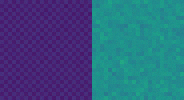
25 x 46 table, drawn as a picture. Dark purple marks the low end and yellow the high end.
The table splits into one row of 2 panels. Panel 1,1: very low, checkered, faint in contrast. Panel 1,2: middling, fine-grained, faint in contrast.
